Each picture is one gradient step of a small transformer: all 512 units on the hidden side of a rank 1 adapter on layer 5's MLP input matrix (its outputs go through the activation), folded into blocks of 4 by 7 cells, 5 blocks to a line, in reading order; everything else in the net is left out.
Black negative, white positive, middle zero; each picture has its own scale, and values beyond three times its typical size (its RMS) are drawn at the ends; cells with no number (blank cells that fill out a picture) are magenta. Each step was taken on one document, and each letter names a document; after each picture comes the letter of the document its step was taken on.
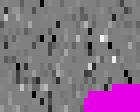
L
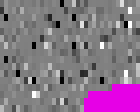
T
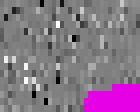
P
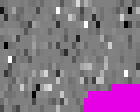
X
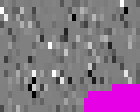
L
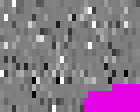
P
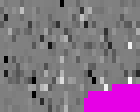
L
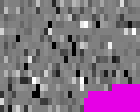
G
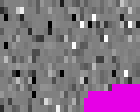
G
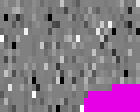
T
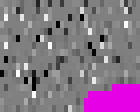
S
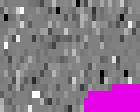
G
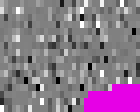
G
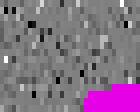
P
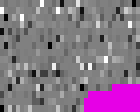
X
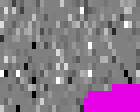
P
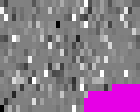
X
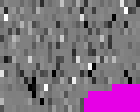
P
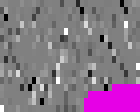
L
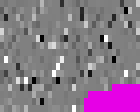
L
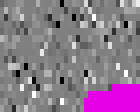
T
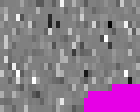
T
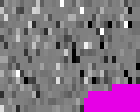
P
